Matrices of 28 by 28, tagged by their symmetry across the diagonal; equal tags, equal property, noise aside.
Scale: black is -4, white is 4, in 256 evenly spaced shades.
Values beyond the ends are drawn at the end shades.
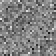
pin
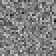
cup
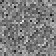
pin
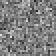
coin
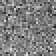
coin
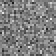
coin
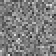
cup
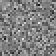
pin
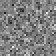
pin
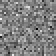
cup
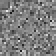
pin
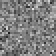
coin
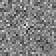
pin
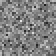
pin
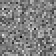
cup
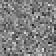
coin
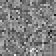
coin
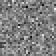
cup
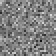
cup
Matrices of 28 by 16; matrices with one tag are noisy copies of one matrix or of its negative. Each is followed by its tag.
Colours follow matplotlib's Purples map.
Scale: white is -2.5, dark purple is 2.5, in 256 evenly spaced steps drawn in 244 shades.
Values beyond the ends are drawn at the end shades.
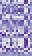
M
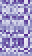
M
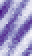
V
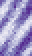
V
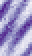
V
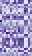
M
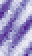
V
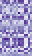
M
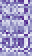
M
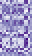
M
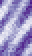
V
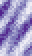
V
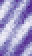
V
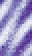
V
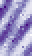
V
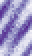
V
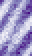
V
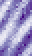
V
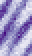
V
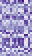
M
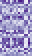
M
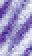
V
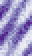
V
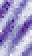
V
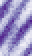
V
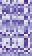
M
